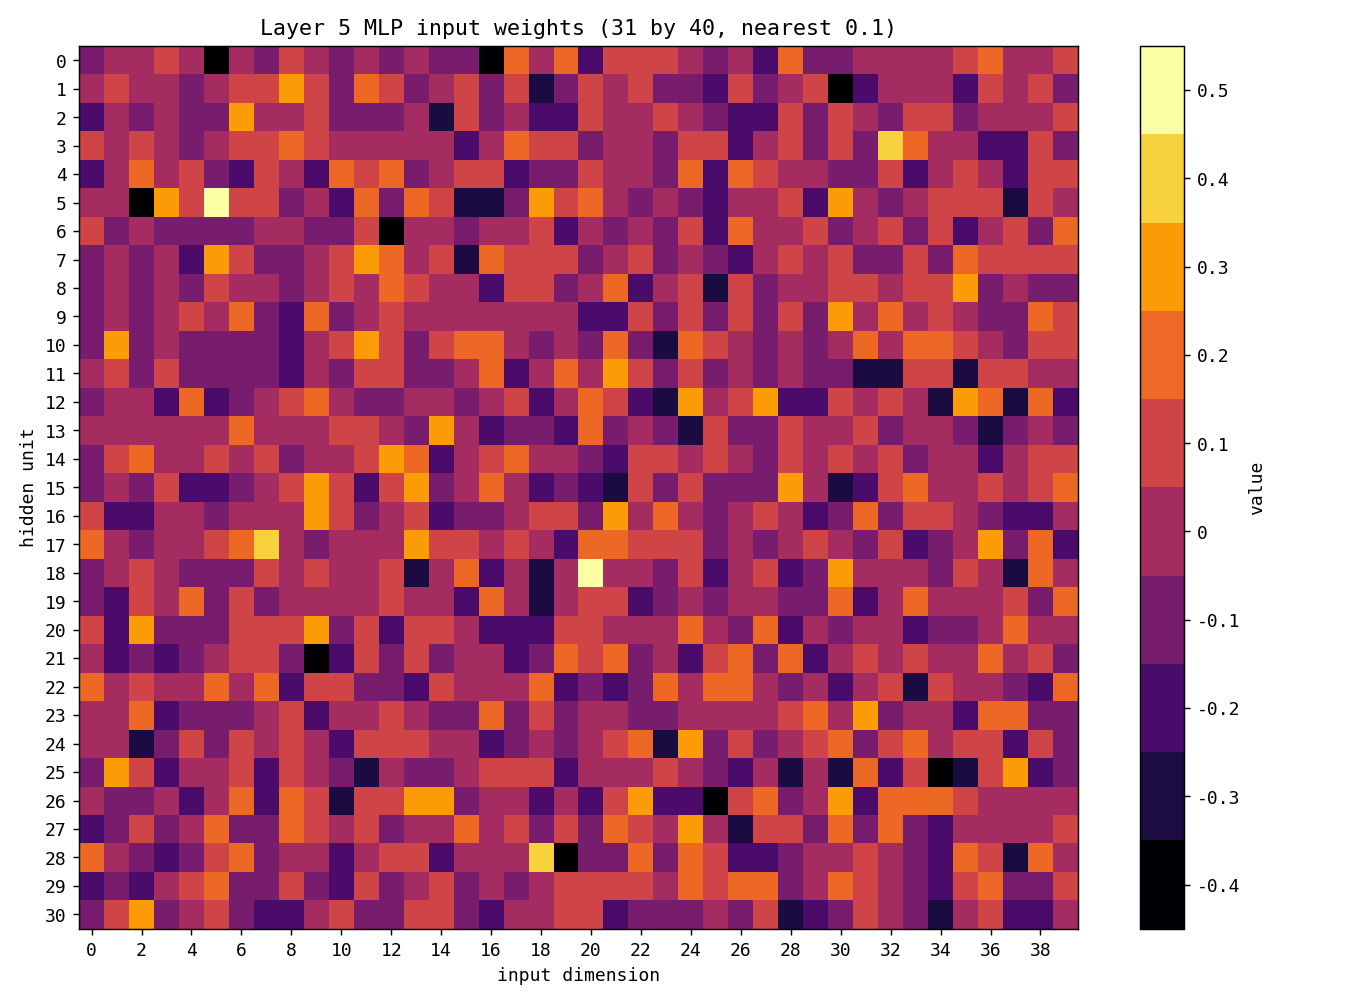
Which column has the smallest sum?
25
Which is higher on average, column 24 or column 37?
column 24
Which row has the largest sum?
17
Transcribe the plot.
Title: Layer 5 MLP input weights (31 by 40, nearest 0.1)
x-axis: input dimension, ticks 0 2 4 6 8 10 12 14 16 18 20 22 24 26 28 30 32 34 36 38
y-axis: hidden unit, ticks 0 1 2 3 4 5 6 7 8 9 10 11 12 13 14 15 16 17 18 19 20 21 22 23 24 25 26 27 28 29 30 (0 at the top)
Colour bar: value, ticks -0.4 -0.3 -0.2 -0.1 0 0.1 0.2 0.3 0.4 0.5
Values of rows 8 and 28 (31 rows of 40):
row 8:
-0.1 0 -0.1 0 -0.1 0.1 0 0 -0.1 0 0.1 0 0.2 0.1 0 0 -0.2 0.1 0.1 -0.1 0 0.2 -0.2 0 0.1 -0.3 0.1 -0.1 0 0 0.1 0.1 0 0.1 0.1 0.3 -0.1 0 -0.1 -0.1
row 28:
0.2 0 -0.1 -0.2 -0.1 0.1 0.2 -0.1 0 0 -0.2 0 0.1 0.1 -0.2 0 0 0 0.4 -0.4 -0.1 -0.1 0.2 -0.1 0.2 0.1 -0.2 -0.2 -0.1 0 0 0.1 0 -0.1 -0.2 0.2 0.1 -0.3 0.2 0
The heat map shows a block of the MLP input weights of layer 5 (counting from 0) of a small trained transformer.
